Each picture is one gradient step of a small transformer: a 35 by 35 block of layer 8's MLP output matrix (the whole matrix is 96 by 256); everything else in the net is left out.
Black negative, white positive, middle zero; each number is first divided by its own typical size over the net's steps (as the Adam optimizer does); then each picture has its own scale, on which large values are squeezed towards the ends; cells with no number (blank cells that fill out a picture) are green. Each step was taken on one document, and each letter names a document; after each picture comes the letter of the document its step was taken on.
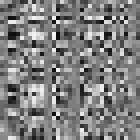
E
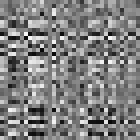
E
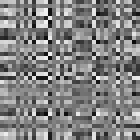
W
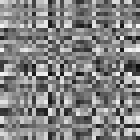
W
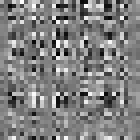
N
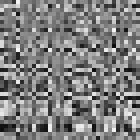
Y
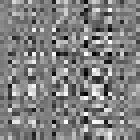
N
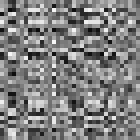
E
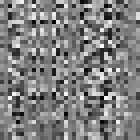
N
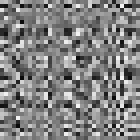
Y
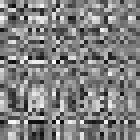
E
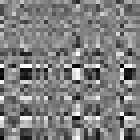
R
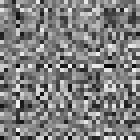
Y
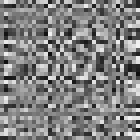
W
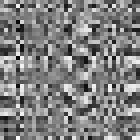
Y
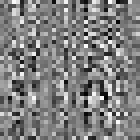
N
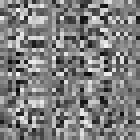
E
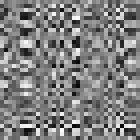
R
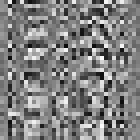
E
